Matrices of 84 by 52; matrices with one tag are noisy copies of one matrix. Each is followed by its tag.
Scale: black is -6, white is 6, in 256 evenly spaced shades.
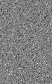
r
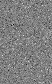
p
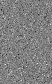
r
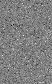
p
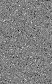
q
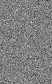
q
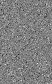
r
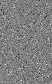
r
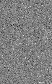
p
